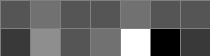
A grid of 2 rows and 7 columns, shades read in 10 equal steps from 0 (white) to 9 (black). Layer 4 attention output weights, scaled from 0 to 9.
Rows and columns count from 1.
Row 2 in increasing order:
0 4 5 6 7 7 9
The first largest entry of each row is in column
1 6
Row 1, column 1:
6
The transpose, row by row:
6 7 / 5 4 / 6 6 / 6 5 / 5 0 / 6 9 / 6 7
